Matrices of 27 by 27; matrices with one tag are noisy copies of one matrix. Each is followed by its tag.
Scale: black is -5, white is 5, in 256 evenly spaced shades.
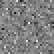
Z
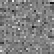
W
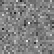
Z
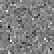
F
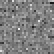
W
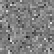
F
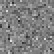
F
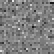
W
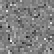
F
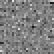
W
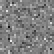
F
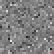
F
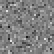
F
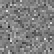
F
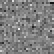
W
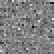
W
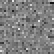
W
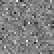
Z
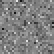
Z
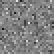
Z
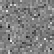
F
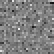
W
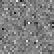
Z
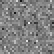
Z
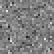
F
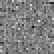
W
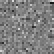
W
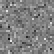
F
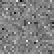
Z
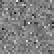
Z
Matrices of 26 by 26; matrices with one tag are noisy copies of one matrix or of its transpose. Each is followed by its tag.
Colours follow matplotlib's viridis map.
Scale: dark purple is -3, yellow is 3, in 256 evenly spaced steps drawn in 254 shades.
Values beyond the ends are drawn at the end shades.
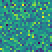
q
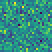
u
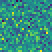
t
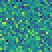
t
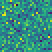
u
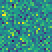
u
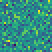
q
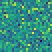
u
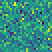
u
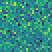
u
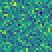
u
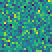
q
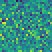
t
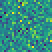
t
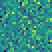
t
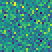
u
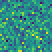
t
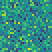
u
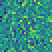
t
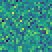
t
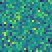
q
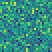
u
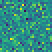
q
